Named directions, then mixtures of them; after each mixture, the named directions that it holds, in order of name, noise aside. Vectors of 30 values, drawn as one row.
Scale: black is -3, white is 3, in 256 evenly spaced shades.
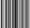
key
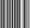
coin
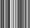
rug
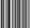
coin, key, rug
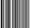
coin, key, rug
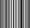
coin, rug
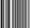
coin, key, rug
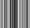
key, rug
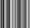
coin, rug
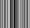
rug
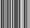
coin, key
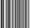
coin, key, rug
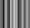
coin, key, rug
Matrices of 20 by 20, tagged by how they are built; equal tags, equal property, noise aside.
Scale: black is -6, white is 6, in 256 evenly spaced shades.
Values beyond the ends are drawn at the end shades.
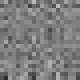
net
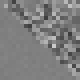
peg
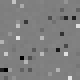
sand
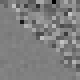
peg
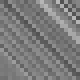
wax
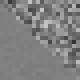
peg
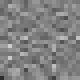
net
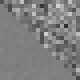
peg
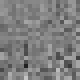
net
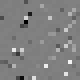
sand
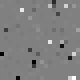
sand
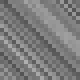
wax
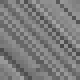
wax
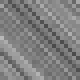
wax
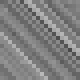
wax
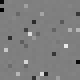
sand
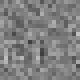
net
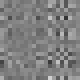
net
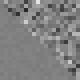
peg
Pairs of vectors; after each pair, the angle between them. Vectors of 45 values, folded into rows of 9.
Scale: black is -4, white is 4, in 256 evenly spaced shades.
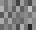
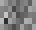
partly aligned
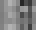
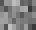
partly aligned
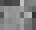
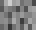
partly opposed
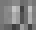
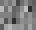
partly opposed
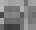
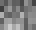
nearly opposite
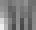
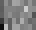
partly opposed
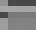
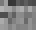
nearly parallel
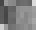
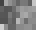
nearly parallel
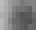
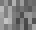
partly aligned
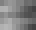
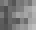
nearly opposite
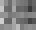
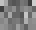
orthogonal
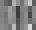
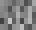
partly opposed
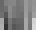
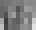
nearly parallel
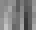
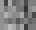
partly aligned
